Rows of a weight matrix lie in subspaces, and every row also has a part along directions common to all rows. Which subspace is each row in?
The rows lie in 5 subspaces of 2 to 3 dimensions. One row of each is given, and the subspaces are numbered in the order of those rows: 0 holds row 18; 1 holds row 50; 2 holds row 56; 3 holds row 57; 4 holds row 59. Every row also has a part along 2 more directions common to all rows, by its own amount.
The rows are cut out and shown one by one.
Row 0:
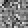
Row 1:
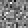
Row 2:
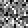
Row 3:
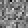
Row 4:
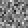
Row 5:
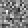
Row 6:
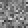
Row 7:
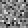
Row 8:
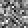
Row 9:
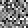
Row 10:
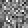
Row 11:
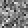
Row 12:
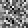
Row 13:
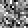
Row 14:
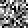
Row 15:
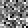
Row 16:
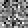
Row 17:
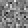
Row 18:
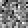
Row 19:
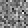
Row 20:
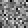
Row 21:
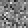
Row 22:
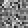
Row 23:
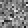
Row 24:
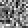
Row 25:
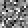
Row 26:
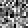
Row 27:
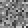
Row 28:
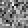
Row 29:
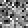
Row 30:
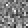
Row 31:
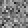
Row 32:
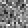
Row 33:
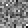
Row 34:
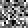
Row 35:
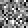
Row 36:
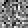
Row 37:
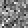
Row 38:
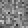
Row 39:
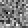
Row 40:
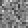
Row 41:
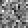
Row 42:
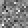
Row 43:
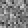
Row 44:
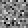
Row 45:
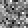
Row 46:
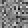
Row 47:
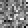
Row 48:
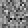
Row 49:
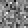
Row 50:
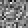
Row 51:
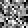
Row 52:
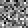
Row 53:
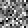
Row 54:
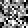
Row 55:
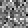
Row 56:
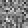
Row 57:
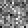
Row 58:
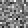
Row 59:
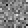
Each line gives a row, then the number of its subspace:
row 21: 1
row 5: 2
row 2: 4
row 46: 0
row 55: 2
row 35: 0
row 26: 4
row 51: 3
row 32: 3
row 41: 0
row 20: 0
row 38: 3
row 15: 4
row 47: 4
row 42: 2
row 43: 3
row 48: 2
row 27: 4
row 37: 2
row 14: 0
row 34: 3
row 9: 1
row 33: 4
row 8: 3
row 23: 4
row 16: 0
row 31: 2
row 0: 0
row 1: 1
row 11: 2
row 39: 3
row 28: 4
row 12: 2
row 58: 1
